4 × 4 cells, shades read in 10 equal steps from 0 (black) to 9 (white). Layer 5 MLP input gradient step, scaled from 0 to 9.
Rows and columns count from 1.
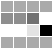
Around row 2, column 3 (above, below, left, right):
6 8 5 9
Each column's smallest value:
5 5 4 0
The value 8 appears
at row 3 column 3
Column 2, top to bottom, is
6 5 9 6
